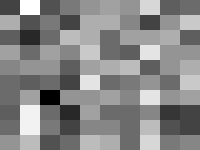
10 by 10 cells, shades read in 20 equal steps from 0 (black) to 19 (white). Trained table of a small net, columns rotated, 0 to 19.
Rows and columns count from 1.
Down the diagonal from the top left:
5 6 8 10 12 8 10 10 6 10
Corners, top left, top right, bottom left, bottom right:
5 8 11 10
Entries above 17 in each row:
1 0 0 0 0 0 0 1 1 0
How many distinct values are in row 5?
6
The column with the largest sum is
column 5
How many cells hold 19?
1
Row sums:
104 100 97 111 109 96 104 83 93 109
